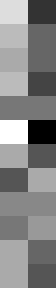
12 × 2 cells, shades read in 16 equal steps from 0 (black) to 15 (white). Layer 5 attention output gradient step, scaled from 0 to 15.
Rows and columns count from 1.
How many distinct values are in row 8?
2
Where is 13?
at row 1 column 1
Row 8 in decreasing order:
10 5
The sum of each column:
117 69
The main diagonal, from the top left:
13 6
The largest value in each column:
15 10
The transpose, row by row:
13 11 10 11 7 15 10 5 8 7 10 10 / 3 6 6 4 7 0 5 10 8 9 6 5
